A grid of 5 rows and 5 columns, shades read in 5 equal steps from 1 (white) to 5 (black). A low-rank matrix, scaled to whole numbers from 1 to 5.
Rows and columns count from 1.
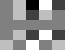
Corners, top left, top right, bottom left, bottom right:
3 4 2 2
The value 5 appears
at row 1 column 3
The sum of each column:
14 12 17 10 16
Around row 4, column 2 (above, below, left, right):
3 3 3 4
